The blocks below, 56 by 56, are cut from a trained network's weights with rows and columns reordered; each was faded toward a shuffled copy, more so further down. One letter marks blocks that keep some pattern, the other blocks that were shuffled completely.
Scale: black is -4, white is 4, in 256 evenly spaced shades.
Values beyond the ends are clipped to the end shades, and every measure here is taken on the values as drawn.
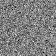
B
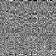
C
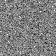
B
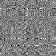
C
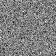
B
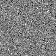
B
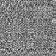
C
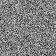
B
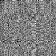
C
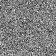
B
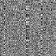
C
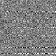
C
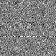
C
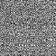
C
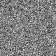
B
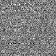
C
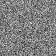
B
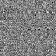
C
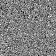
B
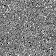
B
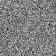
B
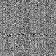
C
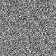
C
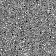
B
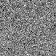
B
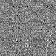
C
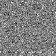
C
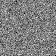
B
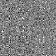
C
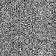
C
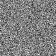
B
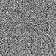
C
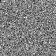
B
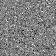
B
